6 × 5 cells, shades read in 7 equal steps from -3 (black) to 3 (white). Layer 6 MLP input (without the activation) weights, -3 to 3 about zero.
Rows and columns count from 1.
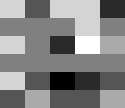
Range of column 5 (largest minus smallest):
3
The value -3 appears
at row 5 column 3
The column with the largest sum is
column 1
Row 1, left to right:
2 -1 2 2 -2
